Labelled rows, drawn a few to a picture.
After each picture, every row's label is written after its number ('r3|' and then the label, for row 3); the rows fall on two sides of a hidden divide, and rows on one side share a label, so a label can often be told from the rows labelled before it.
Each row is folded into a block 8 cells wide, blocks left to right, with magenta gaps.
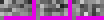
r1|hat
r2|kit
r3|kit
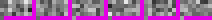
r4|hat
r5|kit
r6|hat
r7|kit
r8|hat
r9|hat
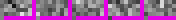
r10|kit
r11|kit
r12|kit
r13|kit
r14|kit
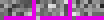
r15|kit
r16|hat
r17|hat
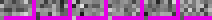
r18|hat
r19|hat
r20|kit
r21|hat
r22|hat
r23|kit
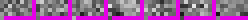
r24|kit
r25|kit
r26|hat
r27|hat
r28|hat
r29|hat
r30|hat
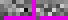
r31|hat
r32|hat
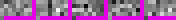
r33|kit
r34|kit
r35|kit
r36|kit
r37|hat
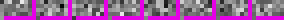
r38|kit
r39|kit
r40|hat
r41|kit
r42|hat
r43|kit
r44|kit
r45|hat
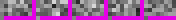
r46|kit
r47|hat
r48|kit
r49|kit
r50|hat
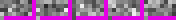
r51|kit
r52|hat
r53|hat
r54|kit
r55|hat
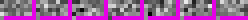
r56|hat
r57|kit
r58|hat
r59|hat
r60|hat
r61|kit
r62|hat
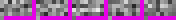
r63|kit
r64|hat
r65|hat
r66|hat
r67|kit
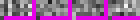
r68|kit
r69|kit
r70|hat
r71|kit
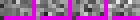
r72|kit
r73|kit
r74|kit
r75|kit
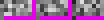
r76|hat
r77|hat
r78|hat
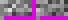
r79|hat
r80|kit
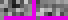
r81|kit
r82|hat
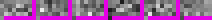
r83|hat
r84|kit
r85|hat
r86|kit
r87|hat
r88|hat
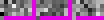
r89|hat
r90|kit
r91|kit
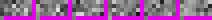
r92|hat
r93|hat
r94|hat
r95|hat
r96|hat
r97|hat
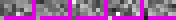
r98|kit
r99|kit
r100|kit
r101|kit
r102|hat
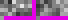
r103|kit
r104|kit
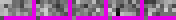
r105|hat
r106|hat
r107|kit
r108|hat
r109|hat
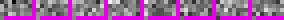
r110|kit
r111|hat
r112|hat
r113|hat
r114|kit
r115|hat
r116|hat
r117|hat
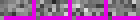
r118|hat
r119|kit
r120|hat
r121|hat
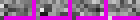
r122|kit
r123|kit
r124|kit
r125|hat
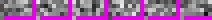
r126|kit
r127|kit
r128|hat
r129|hat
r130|hat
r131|hat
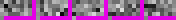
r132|hat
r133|kit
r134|hat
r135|hat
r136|kit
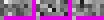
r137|kit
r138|kit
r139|hat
